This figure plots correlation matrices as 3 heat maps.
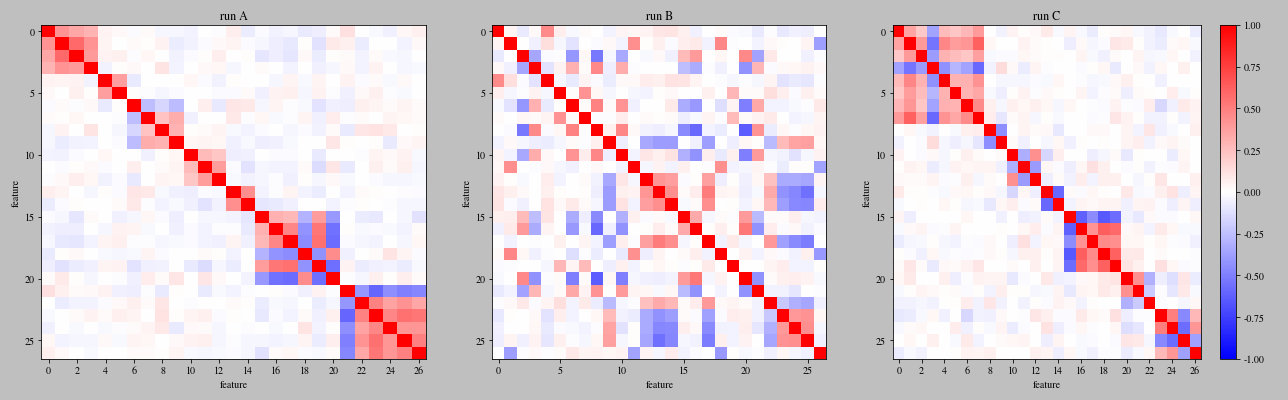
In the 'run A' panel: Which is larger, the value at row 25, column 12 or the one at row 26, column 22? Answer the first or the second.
the second
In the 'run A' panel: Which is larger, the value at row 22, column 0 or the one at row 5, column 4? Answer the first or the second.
the second
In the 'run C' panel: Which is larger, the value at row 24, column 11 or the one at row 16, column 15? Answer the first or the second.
the first
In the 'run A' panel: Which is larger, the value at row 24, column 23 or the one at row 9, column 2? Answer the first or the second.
the first
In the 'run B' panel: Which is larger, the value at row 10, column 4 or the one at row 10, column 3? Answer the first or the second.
the second
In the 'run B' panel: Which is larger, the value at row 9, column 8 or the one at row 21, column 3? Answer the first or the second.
the second
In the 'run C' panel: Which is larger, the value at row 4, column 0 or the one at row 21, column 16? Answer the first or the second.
the first
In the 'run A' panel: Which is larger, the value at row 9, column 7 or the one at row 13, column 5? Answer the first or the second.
the first
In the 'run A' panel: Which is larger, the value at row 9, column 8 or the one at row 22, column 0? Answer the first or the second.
the first
